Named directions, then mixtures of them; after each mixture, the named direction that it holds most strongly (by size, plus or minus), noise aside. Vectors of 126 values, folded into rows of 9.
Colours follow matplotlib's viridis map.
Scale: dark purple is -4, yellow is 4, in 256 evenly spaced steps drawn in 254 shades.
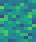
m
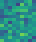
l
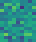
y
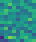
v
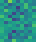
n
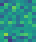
y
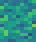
m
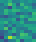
v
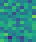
y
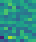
v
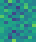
n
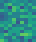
y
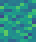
m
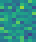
y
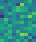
l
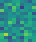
y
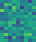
y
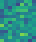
l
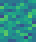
m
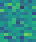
y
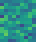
m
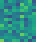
l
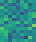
n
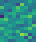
m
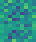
n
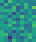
n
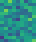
v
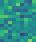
l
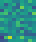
y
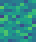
m
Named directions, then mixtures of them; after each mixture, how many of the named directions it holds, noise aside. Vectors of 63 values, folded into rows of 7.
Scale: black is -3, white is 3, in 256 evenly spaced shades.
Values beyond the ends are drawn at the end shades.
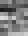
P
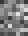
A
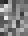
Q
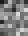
three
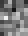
three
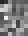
one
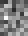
two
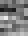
one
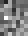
two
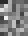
one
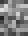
three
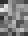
three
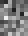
two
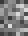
one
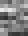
one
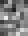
three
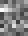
three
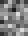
three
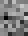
three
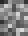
two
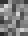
two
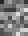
two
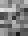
two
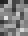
three
